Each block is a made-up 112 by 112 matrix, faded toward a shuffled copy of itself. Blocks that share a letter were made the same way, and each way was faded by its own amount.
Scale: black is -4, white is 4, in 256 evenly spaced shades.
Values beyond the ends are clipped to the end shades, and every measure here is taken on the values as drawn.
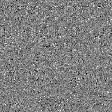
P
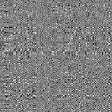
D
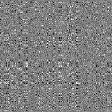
D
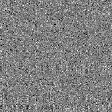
P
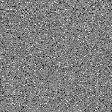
P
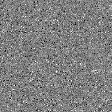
P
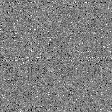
P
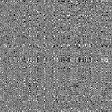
D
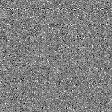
P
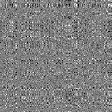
D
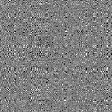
D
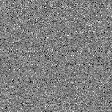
P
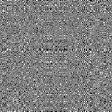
D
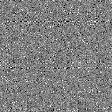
P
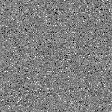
P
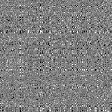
D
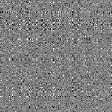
D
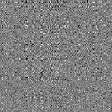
D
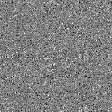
P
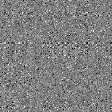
P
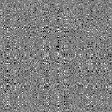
D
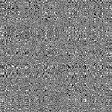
D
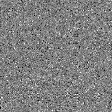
P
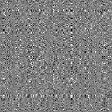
D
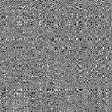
D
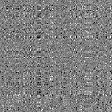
D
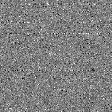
P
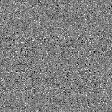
P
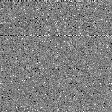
P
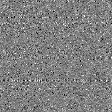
P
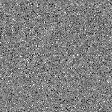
P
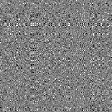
D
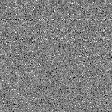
P
